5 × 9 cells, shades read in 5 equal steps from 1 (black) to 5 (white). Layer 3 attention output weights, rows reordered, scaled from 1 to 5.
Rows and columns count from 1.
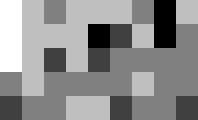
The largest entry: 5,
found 3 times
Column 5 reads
4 1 2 3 4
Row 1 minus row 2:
0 0 -1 0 3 2 -1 0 1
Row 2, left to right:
5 4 4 4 1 2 4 1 3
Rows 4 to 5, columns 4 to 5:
3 3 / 4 4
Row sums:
32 28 29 29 26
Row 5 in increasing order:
2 2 2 3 3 3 3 4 4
